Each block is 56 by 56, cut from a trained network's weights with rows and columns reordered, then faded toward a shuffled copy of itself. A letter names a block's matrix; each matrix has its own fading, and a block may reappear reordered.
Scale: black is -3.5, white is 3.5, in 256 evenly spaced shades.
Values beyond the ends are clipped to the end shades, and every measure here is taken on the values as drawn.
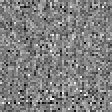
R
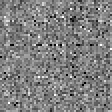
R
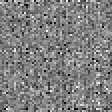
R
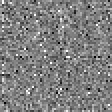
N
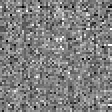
R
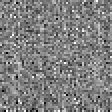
R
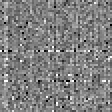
R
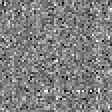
R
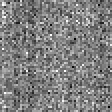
R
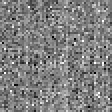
R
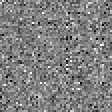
N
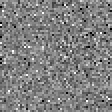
N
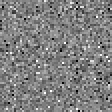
N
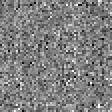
R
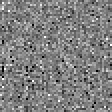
N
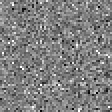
N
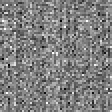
R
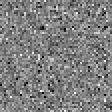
N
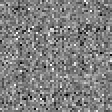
R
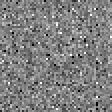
N
